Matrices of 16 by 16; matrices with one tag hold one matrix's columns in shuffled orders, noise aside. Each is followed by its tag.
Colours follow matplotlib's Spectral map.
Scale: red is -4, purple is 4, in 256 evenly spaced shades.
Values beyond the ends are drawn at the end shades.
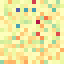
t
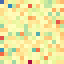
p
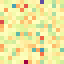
p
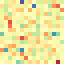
p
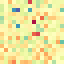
t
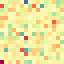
p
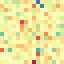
p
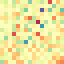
t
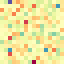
p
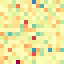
p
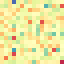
p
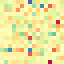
p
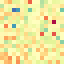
t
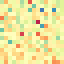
t
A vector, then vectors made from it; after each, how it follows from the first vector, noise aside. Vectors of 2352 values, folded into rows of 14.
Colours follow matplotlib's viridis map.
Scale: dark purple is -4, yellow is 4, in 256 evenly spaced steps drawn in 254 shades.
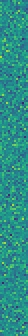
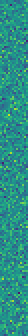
wrapped around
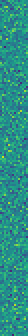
wrapped around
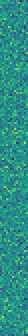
wrapped around
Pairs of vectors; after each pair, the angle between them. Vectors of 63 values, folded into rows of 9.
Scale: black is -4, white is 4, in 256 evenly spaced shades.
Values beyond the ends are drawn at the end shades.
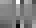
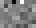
orthogonal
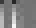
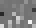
orthogonal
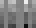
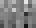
nearly parallel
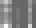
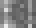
nearly parallel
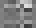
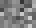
partly opposed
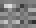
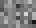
partly aligned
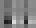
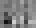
nearly parallel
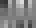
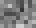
partly opposed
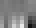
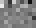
orthogonal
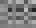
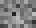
orthogonal
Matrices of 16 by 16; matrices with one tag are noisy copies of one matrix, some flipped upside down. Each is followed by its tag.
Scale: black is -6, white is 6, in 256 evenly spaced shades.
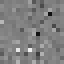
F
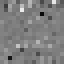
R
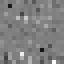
R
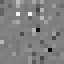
F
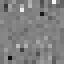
R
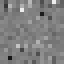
R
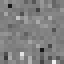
R
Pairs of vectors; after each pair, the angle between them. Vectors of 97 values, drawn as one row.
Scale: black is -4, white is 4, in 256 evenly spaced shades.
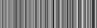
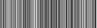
orthogonal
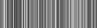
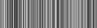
nearly parallel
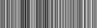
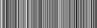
orthogonal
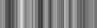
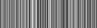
orthogonal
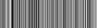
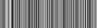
nearly parallel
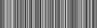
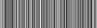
nearly opposite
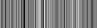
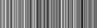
partly opposed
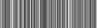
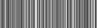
orthogonal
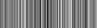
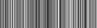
partly aligned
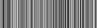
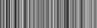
orthogonal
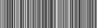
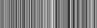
partly opposed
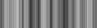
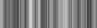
nearly opposite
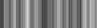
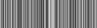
orthogonal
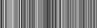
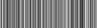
orthogonal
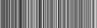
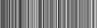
nearly parallel
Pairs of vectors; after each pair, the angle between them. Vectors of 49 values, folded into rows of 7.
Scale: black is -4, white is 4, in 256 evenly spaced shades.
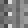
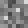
partly opposed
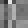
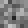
partly opposed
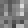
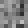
nearly opposite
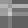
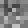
partly opposed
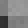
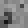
partly aligned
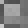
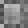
nearly parallel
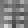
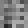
nearly opposite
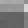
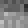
nearly opposite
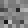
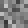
partly aligned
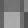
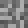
orthogonal
